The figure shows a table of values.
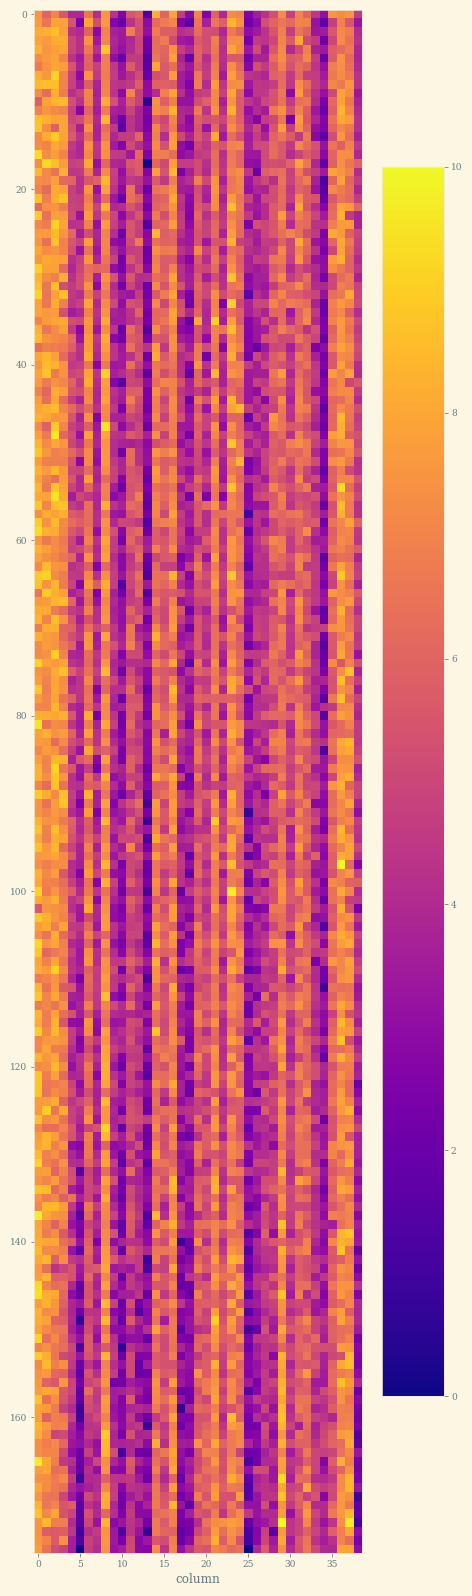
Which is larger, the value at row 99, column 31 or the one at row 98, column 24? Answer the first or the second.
the first
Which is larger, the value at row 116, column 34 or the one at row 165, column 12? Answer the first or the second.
the second
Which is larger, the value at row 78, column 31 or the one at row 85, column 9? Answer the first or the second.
the first
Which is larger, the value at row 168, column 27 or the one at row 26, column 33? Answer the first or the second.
the first
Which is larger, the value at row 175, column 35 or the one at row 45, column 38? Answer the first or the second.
the second
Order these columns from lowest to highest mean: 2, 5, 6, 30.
5, 30, 6, 2
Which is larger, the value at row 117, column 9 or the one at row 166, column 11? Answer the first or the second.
the second
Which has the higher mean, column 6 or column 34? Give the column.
6
